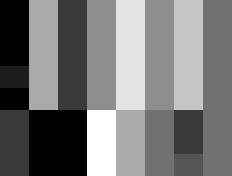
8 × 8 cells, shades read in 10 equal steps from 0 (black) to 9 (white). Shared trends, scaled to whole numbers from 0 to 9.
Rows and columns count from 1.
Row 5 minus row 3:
0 0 0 0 0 0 0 0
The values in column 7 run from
2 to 7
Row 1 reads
0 6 2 5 8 5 7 4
